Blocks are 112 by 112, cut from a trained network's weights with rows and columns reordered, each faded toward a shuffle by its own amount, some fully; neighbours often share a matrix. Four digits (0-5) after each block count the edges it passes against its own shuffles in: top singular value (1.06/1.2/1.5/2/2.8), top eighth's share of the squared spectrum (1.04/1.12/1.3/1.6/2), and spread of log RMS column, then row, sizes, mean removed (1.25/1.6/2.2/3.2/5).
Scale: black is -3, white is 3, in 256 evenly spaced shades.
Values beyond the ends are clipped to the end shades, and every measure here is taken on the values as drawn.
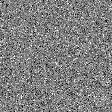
1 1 0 0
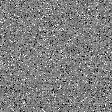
1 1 1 0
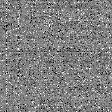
2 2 2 1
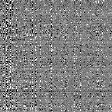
3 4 4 2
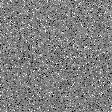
0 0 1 0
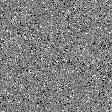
0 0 0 0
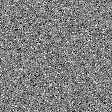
0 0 0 0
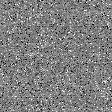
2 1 1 0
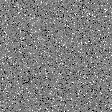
0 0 0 0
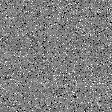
1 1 1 0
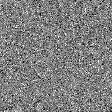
2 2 1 1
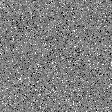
0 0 0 0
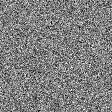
1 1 0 0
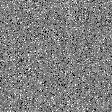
1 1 0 1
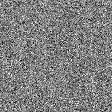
2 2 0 0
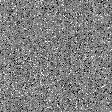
2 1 0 0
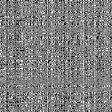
4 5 2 4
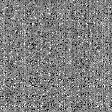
3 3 0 3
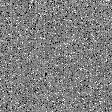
1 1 0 0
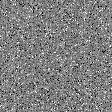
1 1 0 0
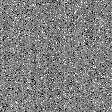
2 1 0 1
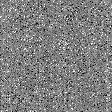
2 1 0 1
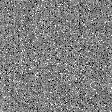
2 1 0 1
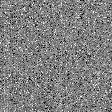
1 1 0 1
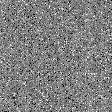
1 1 0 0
